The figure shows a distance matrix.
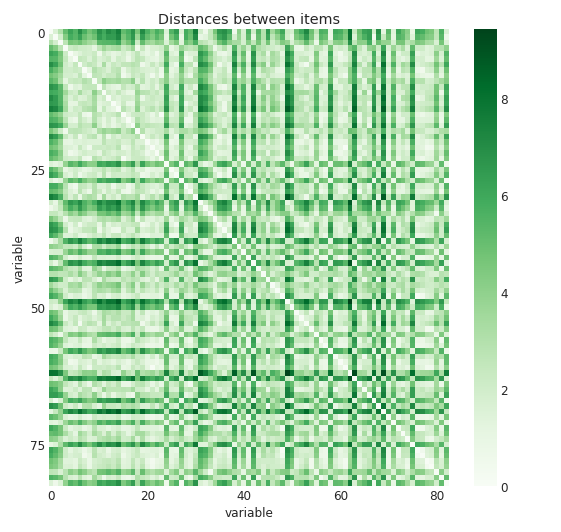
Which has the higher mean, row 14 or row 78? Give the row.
14
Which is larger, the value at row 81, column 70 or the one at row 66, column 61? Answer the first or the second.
the second
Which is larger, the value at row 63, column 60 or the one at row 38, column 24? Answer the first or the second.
the first
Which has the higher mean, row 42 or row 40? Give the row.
42
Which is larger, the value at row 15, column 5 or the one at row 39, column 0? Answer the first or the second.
the second
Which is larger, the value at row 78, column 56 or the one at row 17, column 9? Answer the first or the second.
the second
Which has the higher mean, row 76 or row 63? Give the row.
63
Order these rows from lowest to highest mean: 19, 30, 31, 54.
54, 19, 30, 31
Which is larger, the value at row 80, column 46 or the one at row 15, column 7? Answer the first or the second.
the first
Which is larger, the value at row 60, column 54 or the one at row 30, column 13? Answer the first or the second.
the second
